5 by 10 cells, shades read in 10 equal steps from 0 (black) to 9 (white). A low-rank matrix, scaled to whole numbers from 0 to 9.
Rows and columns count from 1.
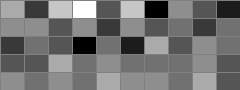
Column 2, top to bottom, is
2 5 4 3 4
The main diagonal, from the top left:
6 5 3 4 6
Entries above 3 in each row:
5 6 5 7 9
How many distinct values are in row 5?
4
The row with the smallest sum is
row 3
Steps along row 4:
same up down up down same same up down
